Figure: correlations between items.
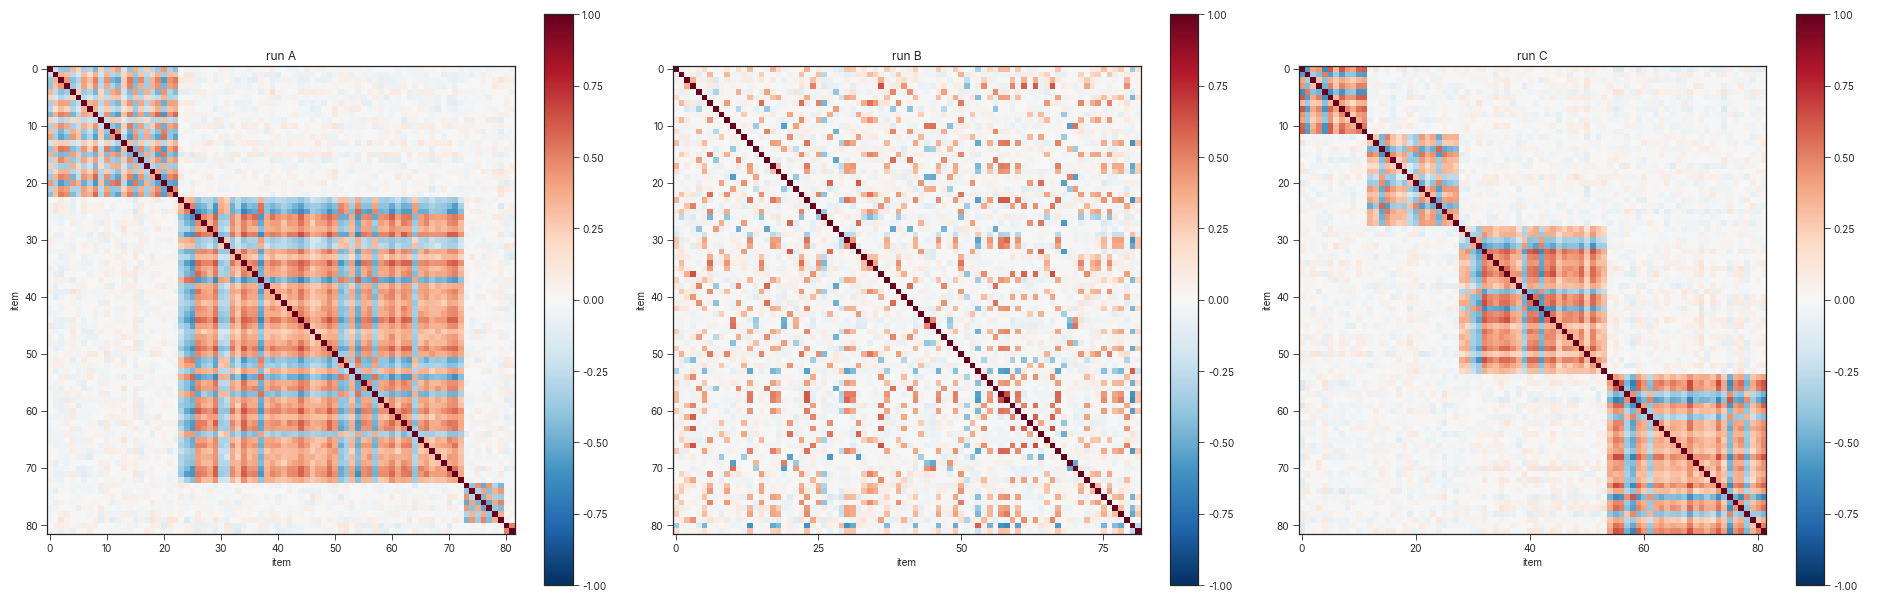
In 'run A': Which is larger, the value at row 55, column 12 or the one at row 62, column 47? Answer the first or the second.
the second
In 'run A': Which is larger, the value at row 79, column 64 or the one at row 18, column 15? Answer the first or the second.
the first
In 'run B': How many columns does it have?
82
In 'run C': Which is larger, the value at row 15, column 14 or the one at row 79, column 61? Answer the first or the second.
the second
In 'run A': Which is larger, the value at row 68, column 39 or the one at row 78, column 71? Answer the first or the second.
the first
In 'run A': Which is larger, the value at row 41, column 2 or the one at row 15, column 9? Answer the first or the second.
the second
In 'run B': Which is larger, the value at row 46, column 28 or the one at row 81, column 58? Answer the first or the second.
the second
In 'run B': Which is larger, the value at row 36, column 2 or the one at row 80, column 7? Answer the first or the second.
the first
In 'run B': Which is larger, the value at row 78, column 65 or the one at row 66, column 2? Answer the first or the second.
the second
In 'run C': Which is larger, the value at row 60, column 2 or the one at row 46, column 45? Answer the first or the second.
the second
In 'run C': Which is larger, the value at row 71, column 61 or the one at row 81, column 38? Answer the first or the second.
the second
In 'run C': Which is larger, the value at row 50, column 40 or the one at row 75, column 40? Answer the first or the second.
the first
